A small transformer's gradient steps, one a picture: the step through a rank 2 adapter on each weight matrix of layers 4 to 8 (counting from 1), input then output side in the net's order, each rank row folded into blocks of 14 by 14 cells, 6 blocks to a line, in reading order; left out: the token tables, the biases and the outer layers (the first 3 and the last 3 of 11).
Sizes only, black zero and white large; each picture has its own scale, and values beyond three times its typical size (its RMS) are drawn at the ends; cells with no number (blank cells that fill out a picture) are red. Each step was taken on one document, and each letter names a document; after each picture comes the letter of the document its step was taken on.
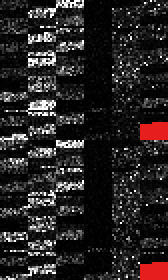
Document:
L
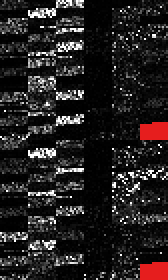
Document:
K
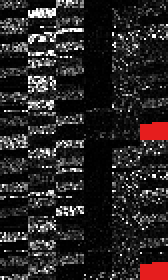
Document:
K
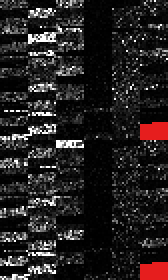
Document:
L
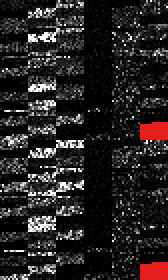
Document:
L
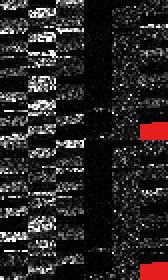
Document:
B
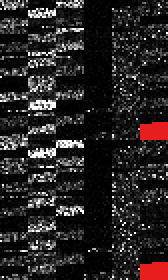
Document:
K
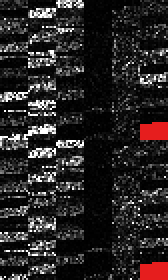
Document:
B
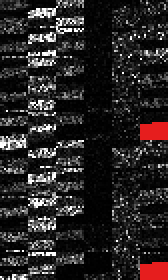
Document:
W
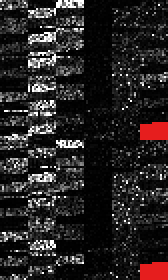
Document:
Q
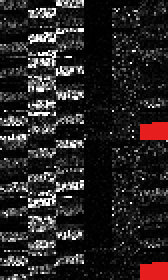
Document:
Q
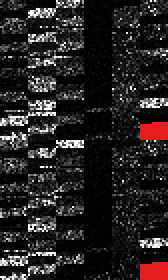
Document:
L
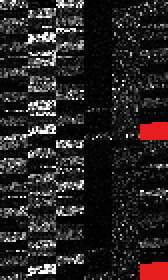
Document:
L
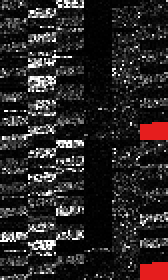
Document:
Q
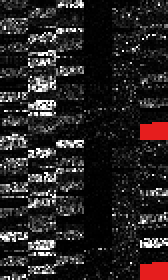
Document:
Q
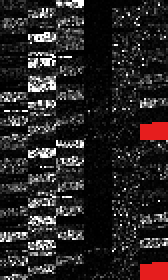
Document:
Q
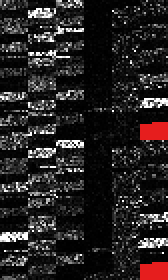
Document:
B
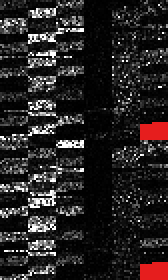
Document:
W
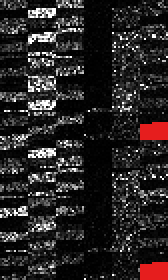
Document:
K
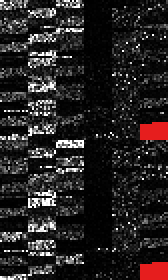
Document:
Q
